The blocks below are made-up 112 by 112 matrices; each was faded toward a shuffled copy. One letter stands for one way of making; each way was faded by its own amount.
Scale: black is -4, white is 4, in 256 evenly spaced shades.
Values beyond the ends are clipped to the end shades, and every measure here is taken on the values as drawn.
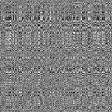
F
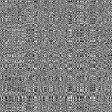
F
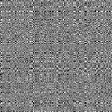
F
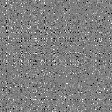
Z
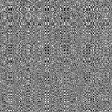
F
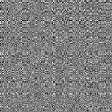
F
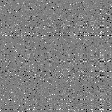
Z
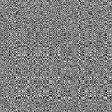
F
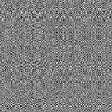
F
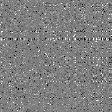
Z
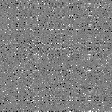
Z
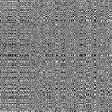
F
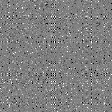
Z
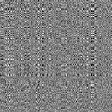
F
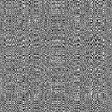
F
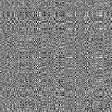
F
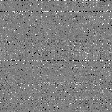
Z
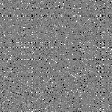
Z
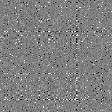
Z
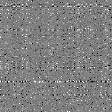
Z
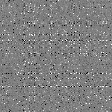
Z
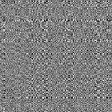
F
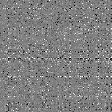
Z
